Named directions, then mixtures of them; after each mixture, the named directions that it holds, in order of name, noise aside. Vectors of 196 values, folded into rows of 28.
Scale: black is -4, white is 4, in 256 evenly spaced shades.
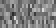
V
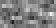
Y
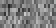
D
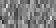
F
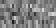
V, Y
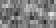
F, Y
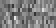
D, V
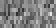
D, Y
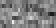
V, Y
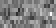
D, Y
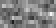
Y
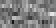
V, Y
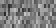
D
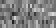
V, Y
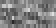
D, Y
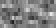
Y
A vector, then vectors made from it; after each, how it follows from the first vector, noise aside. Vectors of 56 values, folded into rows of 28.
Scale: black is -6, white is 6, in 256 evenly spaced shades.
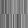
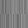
shrunk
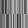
scaled up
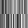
scaled up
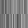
copied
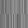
shrunk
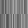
copied
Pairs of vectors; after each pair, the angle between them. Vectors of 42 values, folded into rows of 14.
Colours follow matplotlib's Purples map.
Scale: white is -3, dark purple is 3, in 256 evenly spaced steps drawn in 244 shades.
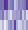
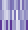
orthogonal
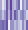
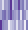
partly aligned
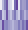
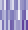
partly aligned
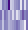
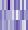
nearly parallel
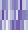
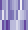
nearly opposite
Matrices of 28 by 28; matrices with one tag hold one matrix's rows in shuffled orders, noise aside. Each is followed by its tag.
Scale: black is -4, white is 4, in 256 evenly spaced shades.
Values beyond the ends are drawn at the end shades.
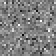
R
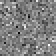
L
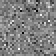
R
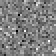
L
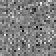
R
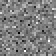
L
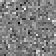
L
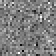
R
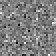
L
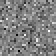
L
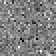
R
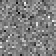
L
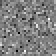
L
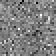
R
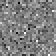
L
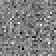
R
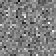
L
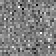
R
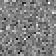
L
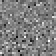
L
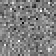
R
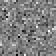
L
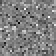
L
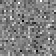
R
